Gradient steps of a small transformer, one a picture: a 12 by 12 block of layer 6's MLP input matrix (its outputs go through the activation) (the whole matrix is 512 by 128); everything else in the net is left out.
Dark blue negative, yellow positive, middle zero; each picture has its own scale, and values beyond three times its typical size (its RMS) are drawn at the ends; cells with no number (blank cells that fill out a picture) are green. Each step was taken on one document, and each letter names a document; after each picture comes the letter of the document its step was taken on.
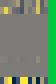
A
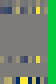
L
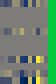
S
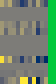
S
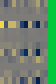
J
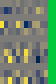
J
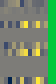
J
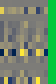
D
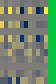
D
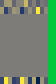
A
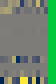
L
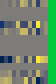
S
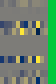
S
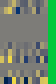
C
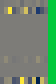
A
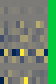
D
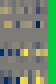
J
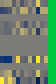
S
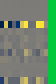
D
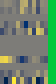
S
